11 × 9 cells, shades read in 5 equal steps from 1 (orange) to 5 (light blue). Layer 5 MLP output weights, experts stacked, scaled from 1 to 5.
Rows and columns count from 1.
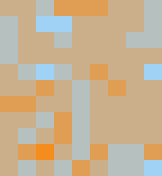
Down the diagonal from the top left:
3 3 3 3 3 3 3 3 3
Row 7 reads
2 2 3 3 4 3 3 3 3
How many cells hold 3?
55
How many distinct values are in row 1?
3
